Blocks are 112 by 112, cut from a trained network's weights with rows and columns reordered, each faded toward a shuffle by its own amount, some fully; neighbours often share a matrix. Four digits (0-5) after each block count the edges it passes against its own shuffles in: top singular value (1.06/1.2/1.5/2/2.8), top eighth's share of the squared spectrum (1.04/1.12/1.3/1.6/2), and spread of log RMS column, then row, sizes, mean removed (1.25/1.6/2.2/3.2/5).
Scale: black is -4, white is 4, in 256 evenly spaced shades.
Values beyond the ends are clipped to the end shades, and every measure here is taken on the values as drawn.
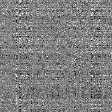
4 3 3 0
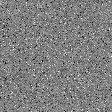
0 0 0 0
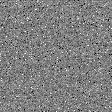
0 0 0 0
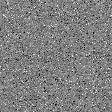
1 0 0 0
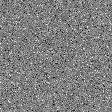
0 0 0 0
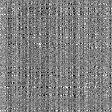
5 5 2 4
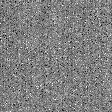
2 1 0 0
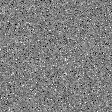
0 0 0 0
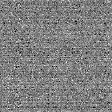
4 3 2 0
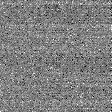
3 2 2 0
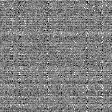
4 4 3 1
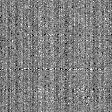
4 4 1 3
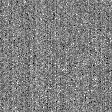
3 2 0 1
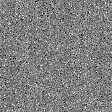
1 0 0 0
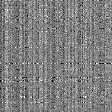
5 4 2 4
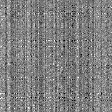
5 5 2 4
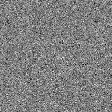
2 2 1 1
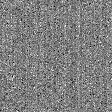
2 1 0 1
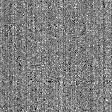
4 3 1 2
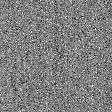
1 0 0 0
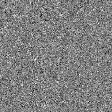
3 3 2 1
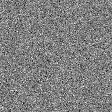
0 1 0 0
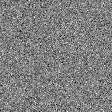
2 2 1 0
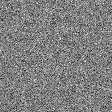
1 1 0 0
